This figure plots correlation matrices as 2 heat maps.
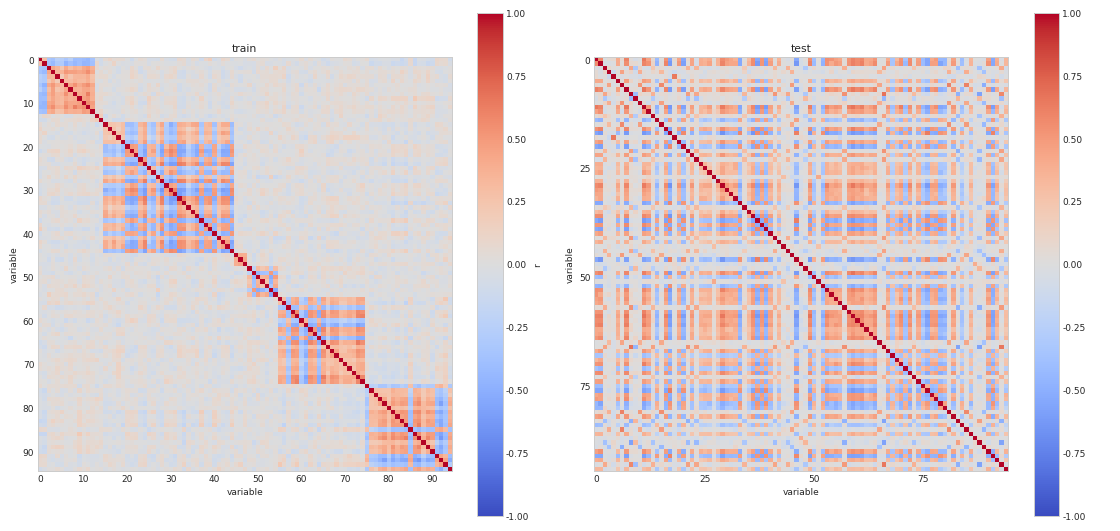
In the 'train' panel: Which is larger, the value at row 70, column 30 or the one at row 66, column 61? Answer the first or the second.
the first
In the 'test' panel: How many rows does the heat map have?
95
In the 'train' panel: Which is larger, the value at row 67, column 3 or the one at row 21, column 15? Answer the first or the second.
the first
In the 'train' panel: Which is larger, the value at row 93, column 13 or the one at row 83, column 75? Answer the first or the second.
the first
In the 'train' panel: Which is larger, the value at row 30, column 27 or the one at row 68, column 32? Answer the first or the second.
the second
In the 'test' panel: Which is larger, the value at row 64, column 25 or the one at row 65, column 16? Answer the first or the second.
the first
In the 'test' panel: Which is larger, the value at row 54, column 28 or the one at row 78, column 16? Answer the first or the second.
the second
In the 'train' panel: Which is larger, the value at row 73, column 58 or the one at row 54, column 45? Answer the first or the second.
the first
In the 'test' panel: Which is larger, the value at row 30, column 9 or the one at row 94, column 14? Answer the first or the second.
the first
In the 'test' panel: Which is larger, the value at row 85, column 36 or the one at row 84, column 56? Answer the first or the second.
the first
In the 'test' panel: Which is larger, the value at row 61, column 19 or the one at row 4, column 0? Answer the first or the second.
the first
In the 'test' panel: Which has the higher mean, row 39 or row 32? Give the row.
32
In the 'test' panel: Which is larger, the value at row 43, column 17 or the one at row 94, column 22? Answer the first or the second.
the second
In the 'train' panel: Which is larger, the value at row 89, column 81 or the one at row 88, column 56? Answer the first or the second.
the first
